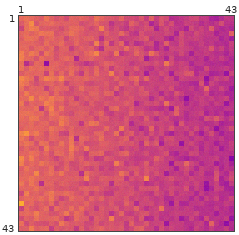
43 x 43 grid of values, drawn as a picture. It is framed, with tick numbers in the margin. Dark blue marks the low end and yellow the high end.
Slope: up to the left. Odd rows or columns: none. Histogram: bell-shaped.
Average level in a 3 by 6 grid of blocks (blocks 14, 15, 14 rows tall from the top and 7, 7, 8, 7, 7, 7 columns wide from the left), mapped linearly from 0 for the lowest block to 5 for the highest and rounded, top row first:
5 4 3 2 1 0 | 5 4 3 2 1 0 | 5 4 3 2 1 0
